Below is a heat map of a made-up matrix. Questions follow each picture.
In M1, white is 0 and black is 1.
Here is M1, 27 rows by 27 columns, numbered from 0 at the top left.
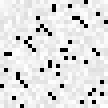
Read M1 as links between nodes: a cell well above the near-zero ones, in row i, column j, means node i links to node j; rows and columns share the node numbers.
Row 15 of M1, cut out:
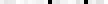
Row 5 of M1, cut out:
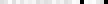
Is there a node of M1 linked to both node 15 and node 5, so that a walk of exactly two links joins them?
no
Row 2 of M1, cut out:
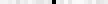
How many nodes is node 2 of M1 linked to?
1
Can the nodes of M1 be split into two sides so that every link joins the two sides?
yes
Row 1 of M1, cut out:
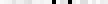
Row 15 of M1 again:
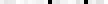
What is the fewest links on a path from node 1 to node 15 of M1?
5
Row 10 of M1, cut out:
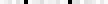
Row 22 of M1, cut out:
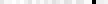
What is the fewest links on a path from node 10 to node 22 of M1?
6
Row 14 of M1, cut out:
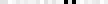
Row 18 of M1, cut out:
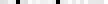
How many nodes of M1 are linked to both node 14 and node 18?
0
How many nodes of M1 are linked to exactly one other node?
8
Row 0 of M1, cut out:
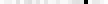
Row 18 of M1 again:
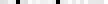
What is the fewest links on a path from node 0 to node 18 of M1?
6
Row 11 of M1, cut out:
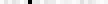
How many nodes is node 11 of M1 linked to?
1
